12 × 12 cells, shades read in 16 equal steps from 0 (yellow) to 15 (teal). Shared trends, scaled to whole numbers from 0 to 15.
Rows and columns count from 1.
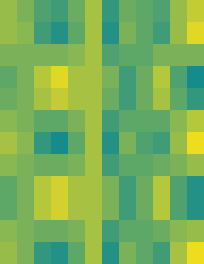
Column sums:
91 94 102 99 90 60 135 121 117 100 96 84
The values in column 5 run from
5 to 10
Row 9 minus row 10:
0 0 0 0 0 0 0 0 0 0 0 0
